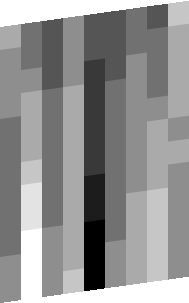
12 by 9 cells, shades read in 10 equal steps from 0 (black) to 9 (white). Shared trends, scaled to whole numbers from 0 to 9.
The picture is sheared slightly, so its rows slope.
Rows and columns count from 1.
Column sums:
55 81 48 70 18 47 62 66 67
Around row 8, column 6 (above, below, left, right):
4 4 1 5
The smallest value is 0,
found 3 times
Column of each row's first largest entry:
9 9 9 2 2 2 2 2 2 2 2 2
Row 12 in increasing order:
0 5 5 5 5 6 7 7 9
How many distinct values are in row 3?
5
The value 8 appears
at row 8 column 2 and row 9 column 2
